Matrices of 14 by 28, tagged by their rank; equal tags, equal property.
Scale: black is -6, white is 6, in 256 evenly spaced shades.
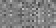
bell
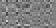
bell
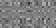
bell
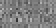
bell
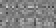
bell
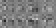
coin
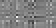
coin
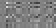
coin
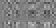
coin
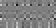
coin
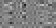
bell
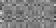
bell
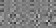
bell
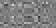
bell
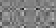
coin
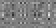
coin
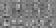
bell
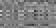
bell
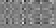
coin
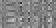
bell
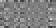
coin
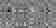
bell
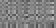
coin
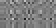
coin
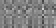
coin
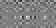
coin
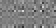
coin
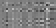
coin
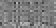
bell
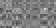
bell
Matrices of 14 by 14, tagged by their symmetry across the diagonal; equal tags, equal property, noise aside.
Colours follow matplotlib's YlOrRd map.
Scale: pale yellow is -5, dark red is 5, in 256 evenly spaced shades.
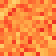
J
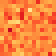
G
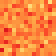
G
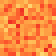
J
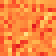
G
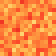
J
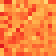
G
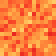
J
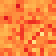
J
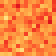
G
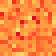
J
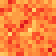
J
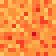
J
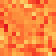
G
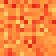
G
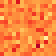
G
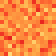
J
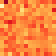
G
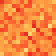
J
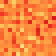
G
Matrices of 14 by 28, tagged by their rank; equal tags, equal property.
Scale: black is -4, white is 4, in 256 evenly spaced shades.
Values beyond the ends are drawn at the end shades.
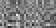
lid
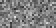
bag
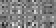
lid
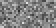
bag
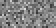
bag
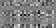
lid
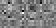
lid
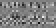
lid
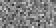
bag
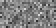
bag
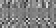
lid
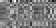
lid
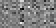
lid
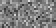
bag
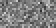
bag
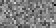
bag
